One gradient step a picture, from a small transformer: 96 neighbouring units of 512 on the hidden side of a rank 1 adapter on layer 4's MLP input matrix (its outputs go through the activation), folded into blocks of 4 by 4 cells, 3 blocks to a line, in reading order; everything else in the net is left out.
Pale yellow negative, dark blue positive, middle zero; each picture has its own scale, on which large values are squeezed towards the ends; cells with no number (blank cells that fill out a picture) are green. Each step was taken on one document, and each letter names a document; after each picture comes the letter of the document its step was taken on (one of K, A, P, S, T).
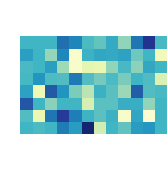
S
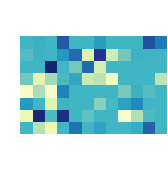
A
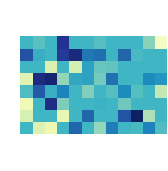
A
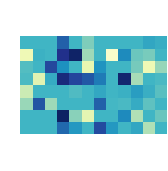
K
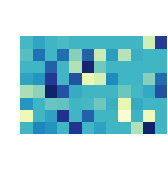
A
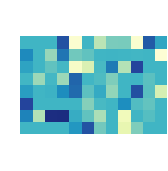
S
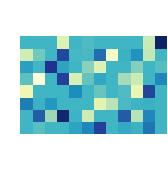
K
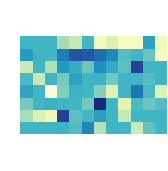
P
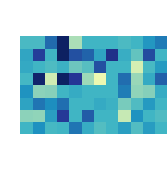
K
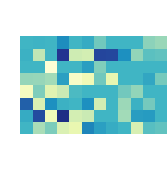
P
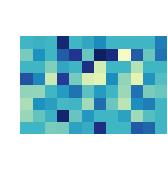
P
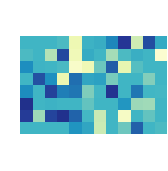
S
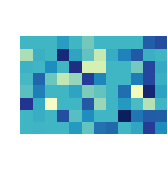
K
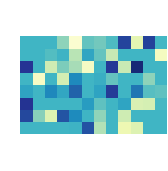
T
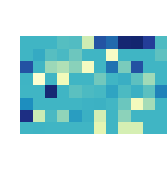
S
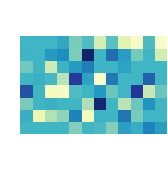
P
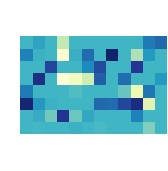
K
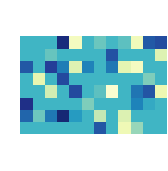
T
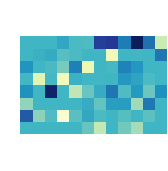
S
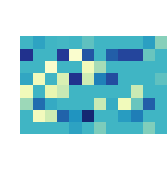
P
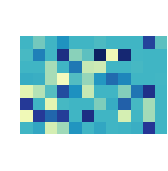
A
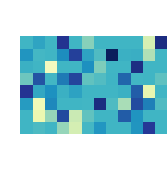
P
